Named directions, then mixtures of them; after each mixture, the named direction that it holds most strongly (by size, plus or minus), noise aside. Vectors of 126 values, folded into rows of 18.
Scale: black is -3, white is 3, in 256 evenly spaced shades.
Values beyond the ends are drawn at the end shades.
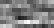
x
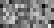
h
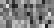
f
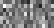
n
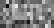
f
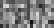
h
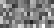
n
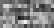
x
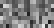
f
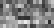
x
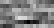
x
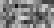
h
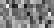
f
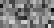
h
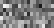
n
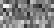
n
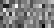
n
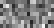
f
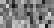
f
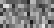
n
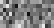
f
